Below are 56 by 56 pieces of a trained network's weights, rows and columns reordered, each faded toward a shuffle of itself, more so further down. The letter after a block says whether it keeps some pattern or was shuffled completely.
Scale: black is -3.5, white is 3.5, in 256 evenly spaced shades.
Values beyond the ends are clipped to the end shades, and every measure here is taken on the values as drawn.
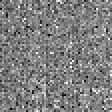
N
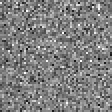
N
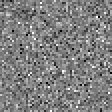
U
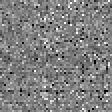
N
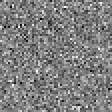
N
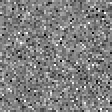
U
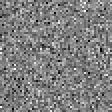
N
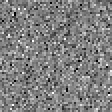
U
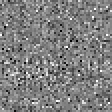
N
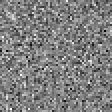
U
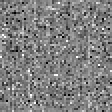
N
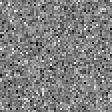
U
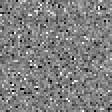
U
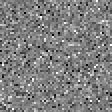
U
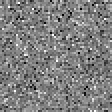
U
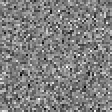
N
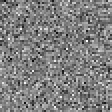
U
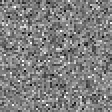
U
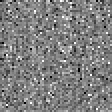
N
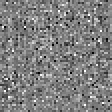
N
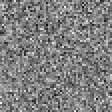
U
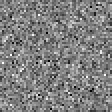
U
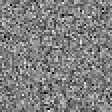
U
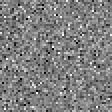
U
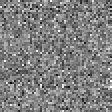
N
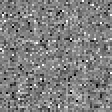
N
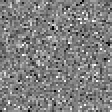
U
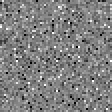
U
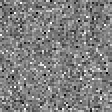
U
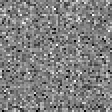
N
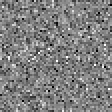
U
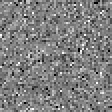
U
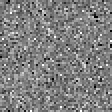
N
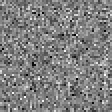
N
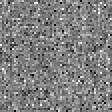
N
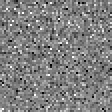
U
